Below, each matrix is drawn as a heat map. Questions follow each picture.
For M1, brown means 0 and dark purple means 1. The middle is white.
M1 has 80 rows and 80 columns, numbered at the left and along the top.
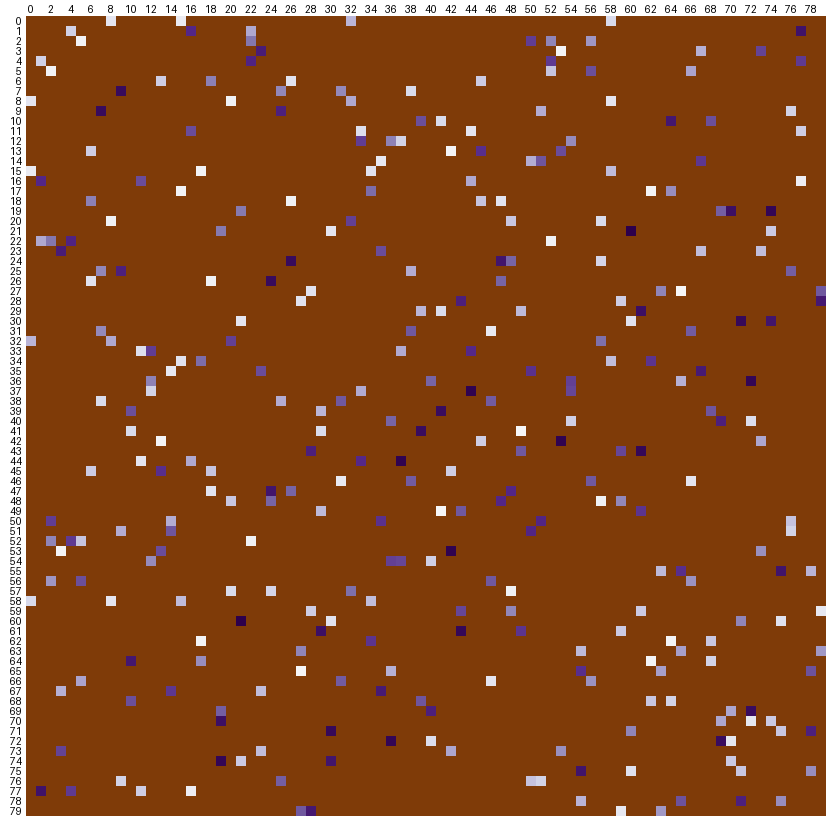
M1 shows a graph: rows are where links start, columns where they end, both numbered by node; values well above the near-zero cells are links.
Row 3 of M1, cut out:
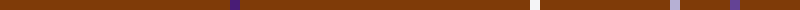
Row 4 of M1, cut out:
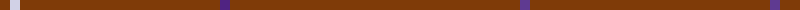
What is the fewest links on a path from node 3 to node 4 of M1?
6
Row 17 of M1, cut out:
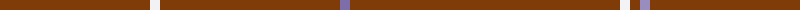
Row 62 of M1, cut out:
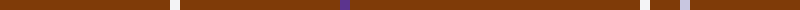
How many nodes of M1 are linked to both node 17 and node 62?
2
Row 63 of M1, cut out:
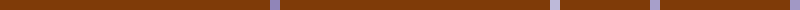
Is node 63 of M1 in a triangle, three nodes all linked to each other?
yes
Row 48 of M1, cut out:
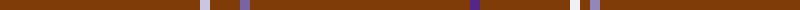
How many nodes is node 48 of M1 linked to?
5
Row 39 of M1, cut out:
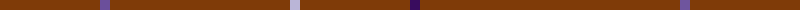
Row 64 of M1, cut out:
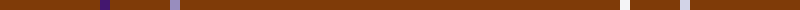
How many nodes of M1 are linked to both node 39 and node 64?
2
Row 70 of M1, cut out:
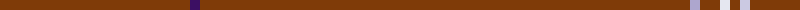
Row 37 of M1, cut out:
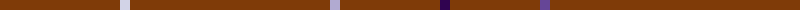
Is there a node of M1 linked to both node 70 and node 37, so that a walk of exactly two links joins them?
no
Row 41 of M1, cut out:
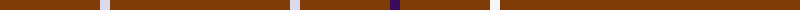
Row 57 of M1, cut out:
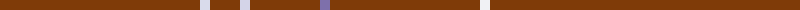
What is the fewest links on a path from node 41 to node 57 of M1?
5
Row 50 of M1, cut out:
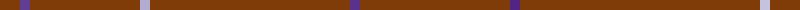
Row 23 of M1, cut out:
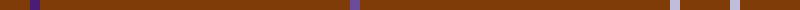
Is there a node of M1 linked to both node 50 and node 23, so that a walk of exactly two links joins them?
yes
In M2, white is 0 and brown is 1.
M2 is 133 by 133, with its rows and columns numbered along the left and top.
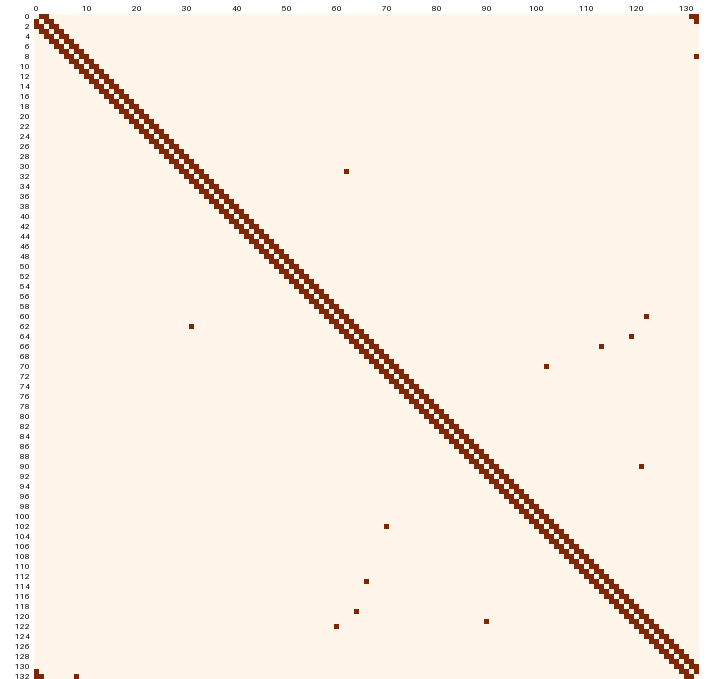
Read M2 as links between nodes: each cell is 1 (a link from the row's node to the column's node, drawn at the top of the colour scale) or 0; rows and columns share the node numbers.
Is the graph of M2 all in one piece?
yes
